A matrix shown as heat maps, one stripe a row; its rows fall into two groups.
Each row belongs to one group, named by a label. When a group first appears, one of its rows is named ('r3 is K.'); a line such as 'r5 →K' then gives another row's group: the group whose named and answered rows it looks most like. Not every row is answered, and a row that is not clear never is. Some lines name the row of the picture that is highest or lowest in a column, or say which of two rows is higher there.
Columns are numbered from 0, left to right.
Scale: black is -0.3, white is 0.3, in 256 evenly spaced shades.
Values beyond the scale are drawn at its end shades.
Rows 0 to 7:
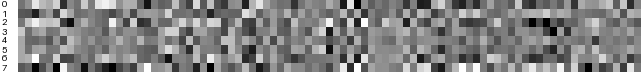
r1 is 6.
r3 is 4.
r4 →6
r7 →6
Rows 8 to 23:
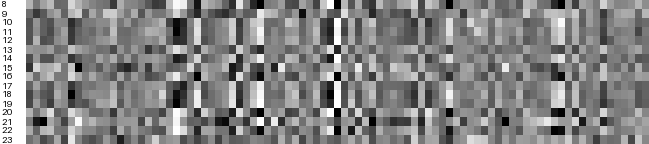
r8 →4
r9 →6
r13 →4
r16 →4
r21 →6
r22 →4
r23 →6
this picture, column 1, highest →15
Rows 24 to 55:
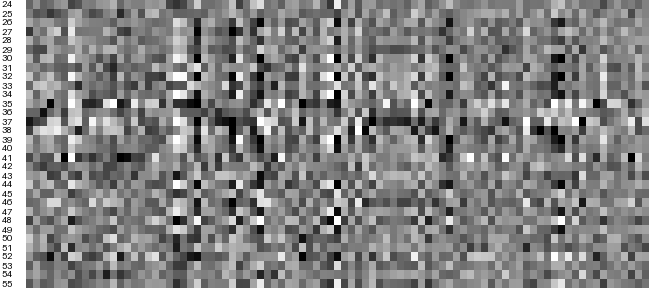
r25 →6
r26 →4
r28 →4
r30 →4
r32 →4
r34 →4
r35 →6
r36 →6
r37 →6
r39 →4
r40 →4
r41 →6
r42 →6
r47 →4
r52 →6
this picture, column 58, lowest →38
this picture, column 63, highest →41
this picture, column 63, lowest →51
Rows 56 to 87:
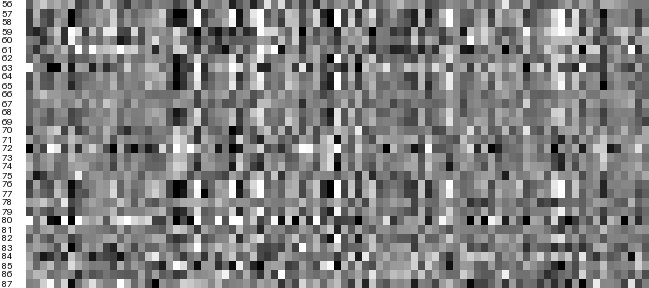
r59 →6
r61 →6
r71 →4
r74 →4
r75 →6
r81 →4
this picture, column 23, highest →72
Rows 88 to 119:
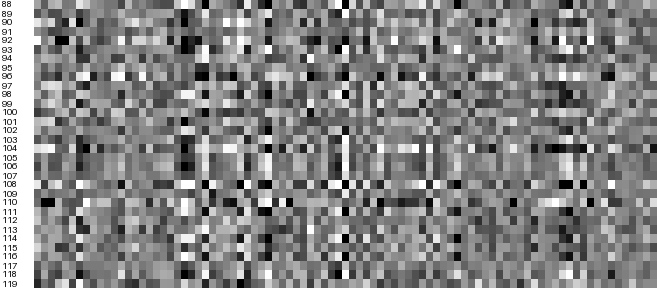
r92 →6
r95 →6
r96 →6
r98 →4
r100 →6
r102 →4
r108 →4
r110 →6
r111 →4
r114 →4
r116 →4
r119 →6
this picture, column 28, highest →104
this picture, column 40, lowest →92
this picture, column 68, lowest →110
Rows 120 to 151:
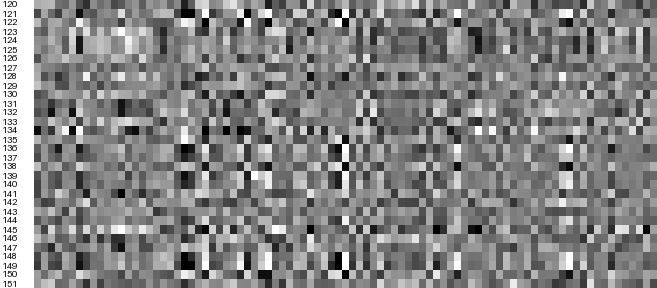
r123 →6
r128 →6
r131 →6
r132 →6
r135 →4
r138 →4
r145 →6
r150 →4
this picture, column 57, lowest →145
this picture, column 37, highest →121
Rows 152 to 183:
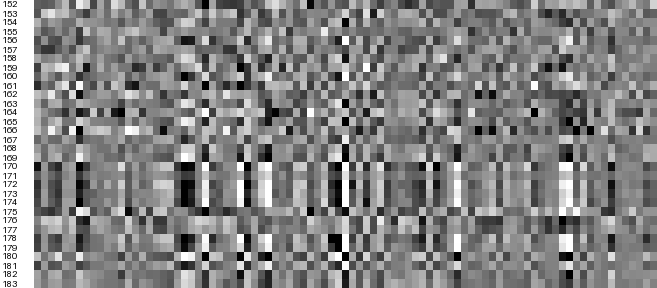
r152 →6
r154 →4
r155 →6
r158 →4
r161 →6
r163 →4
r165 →4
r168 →4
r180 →4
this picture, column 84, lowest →164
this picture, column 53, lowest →152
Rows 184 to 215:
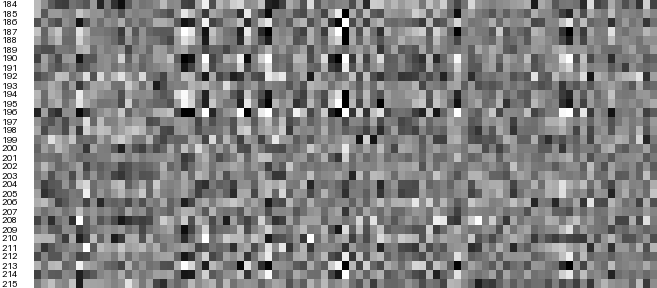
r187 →4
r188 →4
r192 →6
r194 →4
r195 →4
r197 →6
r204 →6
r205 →6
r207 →4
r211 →6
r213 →4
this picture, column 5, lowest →208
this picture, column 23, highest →200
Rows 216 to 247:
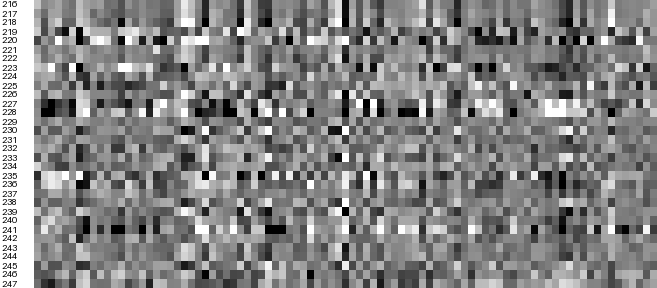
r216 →4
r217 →4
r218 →4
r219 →6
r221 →4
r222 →4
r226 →4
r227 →6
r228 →6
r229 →4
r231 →4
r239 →4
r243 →4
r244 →4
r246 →6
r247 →6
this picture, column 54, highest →241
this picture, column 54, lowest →228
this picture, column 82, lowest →228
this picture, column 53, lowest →228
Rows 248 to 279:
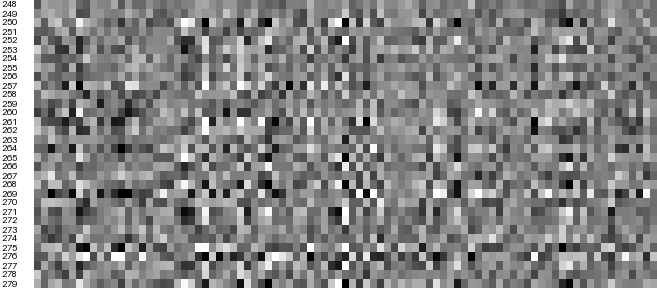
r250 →4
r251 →6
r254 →6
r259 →6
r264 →6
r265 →4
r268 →4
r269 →6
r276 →6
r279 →4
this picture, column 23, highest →275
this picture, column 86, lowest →269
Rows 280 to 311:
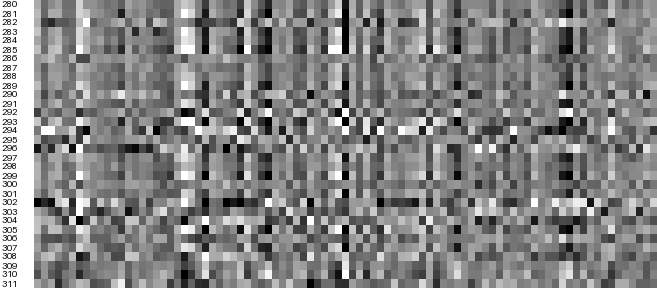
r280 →4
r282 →6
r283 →4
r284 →4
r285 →4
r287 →4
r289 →4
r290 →6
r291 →4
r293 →4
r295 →6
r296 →6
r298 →4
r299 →4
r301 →4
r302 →6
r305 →4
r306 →6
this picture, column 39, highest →304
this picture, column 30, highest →285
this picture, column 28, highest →294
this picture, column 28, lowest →302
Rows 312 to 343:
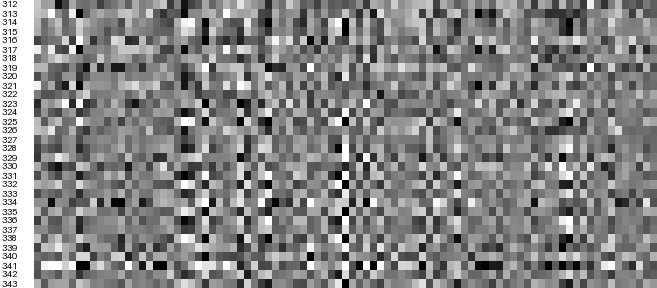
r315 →4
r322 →6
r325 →4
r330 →6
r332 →4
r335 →4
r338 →4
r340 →6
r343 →4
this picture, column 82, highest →341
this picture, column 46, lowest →341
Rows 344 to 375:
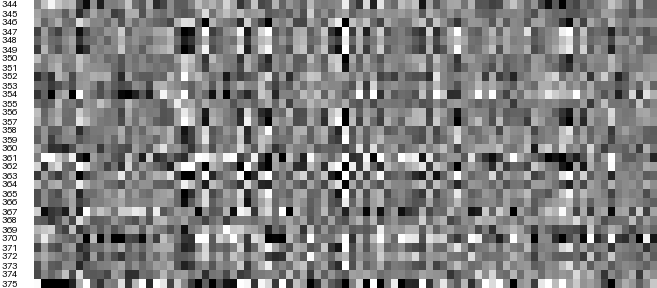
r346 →4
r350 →4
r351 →4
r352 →6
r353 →6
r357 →4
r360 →6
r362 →4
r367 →6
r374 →6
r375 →6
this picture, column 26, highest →370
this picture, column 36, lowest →367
